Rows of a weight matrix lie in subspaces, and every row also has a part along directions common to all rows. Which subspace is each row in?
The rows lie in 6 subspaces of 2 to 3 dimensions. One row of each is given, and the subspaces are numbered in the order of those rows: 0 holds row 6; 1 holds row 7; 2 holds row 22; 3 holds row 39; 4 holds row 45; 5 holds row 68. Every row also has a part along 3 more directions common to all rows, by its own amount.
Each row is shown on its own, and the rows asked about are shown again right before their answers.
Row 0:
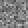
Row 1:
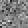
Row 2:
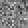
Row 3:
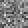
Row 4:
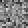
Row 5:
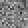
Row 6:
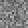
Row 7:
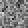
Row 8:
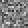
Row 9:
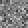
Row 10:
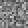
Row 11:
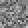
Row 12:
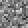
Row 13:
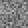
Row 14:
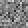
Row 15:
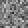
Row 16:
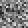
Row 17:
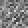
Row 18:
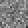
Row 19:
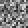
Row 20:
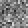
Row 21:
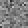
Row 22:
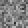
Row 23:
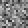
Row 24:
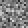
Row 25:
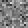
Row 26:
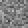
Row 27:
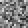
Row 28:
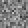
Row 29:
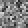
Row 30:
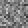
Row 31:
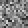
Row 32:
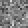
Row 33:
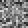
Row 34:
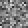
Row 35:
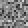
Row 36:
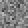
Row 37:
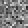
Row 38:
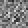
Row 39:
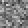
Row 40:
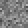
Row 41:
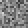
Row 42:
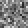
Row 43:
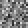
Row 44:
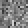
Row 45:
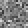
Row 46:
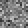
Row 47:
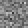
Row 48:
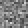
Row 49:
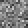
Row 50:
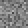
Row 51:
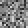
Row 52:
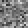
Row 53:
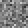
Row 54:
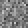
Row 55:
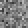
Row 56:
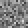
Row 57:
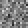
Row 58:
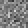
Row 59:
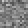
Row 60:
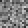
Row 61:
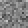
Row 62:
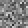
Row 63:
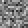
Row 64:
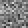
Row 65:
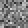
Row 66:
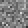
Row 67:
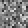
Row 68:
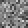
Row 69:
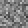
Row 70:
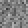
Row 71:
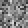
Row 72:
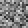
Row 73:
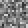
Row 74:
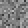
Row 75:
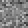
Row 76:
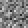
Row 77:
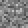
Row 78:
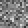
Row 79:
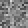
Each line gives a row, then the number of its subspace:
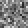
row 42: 5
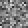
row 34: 2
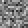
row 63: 1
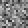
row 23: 3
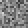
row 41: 1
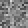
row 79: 2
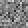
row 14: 4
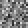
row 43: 2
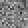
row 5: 5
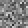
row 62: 0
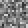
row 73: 1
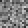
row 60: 3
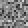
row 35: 4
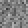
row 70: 2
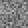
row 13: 0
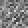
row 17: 4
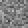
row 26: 1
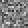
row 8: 1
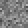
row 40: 4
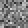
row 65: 5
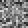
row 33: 3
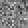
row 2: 5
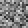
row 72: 4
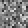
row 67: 0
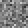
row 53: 3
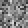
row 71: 2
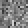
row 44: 2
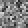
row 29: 1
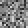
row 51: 5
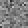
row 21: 2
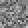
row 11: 5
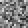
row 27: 3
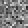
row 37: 1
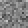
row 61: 3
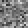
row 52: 3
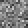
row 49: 5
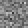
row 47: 0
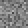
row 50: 0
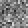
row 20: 2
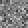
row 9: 3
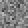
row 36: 1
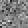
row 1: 2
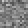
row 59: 3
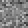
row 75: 3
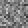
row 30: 4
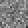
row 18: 5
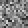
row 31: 3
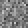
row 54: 2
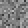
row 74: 0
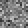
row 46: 4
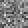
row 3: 5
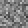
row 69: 4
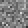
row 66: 5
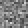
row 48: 0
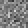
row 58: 4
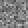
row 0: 0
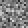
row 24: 1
